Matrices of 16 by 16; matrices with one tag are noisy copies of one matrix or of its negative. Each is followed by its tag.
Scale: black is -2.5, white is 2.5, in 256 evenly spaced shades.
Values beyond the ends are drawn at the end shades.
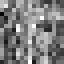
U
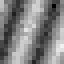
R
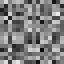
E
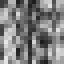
U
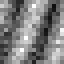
R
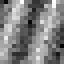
R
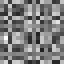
E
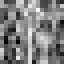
U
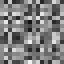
E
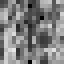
U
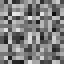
E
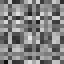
E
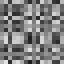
E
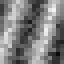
R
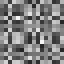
E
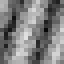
R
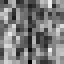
U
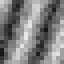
R
